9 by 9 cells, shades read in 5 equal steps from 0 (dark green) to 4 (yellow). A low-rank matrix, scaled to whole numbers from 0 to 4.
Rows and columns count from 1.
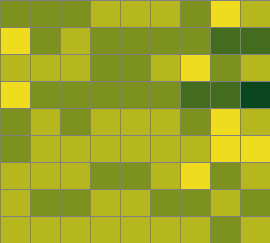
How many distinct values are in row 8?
2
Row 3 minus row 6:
1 0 0 -1 -1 0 1 -2 -1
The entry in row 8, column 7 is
2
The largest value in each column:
4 3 3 3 3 3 4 4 4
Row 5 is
2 3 2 3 3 3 2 4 3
